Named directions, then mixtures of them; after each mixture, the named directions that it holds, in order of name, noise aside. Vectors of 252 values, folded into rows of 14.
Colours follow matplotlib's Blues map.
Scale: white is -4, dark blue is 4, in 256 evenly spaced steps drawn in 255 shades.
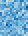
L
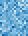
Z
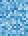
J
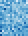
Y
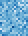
Z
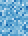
L, Z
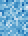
L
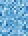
L, Z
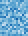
J, L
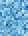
L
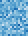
J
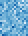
Z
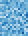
J, L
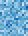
L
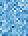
Z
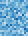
J, L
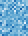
L, Z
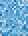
L, Z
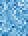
Z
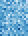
J, Y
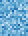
J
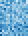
Y
